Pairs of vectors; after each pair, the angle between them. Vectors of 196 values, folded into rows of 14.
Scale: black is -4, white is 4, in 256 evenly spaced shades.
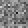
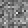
nearly opposite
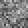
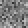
orthogonal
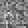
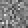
partly aligned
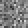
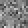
partly opposed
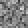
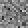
partly aligned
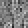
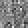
nearly opposite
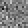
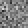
nearly opposite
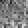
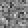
partly aligned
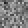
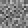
orthogonal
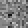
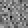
orthogonal
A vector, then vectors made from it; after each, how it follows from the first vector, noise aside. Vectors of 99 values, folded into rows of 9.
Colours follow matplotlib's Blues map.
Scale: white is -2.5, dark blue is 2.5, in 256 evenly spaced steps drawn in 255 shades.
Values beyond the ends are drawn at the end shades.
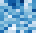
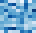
sign-scrambled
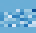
partly zeroed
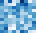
sign-scrambled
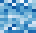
sign-scrambled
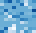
partly zeroed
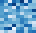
sign-scrambled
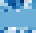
partly zeroed
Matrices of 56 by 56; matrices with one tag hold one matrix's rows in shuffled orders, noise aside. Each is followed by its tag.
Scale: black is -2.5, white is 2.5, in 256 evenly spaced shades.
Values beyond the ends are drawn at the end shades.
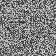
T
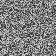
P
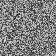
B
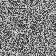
T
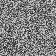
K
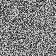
T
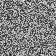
K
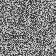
T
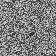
B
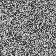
B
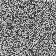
B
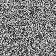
T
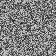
P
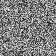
T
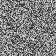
B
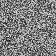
K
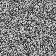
P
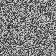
K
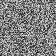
T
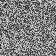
P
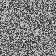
P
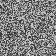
K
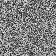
B
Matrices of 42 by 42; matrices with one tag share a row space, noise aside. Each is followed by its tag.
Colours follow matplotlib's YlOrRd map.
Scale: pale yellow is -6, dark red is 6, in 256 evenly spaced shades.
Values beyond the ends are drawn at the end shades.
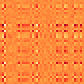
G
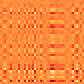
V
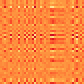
V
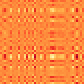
V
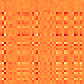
G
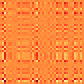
G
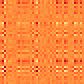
G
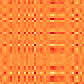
V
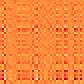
G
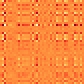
G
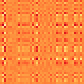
G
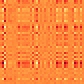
G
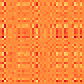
G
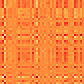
G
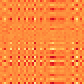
V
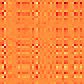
G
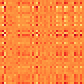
G
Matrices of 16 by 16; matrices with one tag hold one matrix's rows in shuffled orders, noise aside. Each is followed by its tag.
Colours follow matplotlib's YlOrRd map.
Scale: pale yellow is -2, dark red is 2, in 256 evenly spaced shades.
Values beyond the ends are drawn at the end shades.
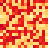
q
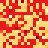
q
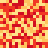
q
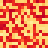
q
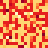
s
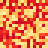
q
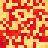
q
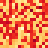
s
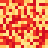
q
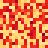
s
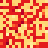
q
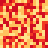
s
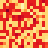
q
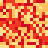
q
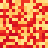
q
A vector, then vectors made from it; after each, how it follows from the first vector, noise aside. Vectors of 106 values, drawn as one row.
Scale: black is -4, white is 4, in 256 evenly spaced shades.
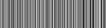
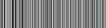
reversed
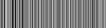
reversed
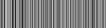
reversed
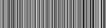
copied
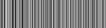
reversed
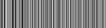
reversed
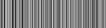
reversed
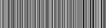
copied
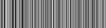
reversed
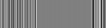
partly zeroed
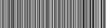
copied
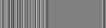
partly zeroed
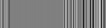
partly zeroed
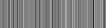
partly zeroed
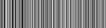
reversed
